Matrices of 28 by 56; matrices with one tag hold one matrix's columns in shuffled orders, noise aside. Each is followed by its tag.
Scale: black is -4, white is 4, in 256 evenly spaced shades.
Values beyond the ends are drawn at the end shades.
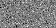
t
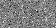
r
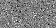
r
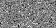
t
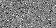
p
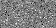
r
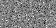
p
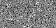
p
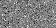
p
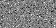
p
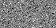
p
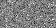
p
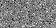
t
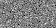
r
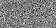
r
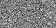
r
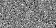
t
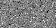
r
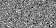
t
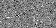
r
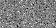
t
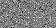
r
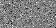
p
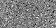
r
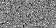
t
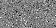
r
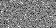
p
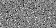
r
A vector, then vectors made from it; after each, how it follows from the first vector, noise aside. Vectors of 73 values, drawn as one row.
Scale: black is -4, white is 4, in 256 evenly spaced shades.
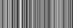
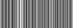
sign-scrambled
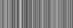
shrunk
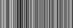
sign-scrambled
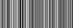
sign-scrambled
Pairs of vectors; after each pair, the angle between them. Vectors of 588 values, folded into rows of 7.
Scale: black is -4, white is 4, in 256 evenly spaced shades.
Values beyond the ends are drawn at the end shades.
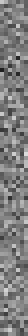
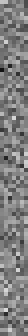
nearly parallel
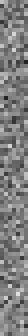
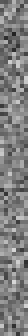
partly opposed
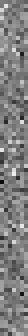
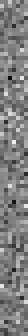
orthogonal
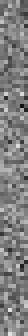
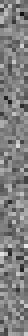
partly aligned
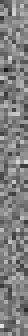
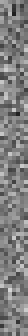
nearly opposite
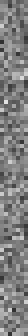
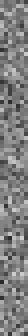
partly aligned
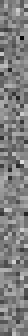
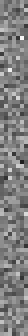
nearly opposite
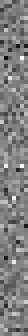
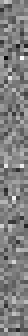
nearly parallel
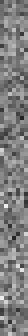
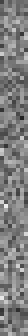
nearly parallel
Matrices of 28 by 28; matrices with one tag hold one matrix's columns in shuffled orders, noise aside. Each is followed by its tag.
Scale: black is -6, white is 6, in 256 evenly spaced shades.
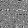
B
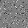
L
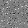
L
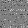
B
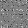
B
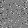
L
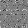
B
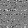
B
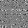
B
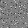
L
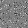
L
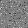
L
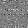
B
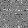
B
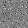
L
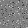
L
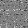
B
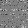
B
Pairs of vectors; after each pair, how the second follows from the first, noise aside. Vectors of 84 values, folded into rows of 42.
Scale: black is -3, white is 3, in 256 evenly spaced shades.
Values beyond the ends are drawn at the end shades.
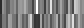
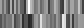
shuffled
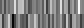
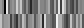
shuffled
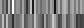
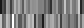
shuffled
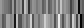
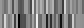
shuffled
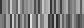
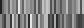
copied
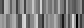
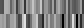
copied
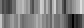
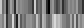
shuffled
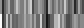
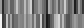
copied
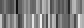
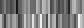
copied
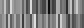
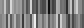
copied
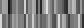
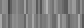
shrunk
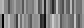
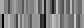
copied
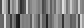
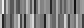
shuffled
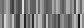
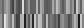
copied
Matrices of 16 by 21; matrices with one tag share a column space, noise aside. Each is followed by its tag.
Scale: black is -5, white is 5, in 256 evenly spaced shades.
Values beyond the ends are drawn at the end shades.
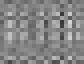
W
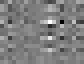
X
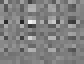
X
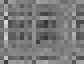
W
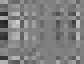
W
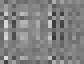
W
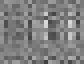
W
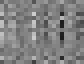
W
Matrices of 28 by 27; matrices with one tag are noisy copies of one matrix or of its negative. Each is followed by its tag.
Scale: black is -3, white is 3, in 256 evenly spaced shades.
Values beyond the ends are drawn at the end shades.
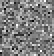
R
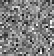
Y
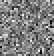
Y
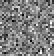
Y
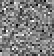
R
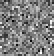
Y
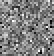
Y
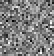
Y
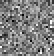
Y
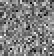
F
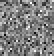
F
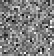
Y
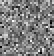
Y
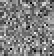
F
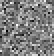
R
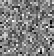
Y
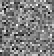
R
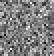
F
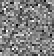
R
